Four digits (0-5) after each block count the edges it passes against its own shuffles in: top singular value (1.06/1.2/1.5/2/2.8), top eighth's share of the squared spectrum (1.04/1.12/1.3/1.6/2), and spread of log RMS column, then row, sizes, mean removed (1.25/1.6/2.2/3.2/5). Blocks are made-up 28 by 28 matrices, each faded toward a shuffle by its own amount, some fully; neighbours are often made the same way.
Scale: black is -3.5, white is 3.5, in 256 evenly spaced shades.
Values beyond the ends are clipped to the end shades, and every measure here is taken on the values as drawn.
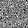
0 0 0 0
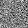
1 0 0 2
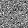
0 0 0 0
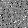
0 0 0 0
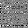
3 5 1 3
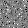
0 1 0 0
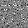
2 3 0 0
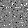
1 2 0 1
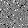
0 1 0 0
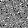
0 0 0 0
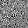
2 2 1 0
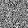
2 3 1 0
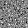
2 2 0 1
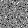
1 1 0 0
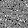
1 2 0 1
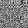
3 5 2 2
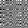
4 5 2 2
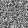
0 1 0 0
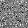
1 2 0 0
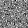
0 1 0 0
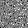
1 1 0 0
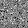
1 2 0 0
